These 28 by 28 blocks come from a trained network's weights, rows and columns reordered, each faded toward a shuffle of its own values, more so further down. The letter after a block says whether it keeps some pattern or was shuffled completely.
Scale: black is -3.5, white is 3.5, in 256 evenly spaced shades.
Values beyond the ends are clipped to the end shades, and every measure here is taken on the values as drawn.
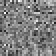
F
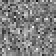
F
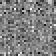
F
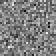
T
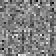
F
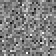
T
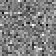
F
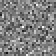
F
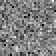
T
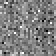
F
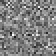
F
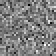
T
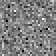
T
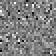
F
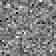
T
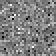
T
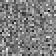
F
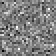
T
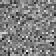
T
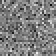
T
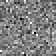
T
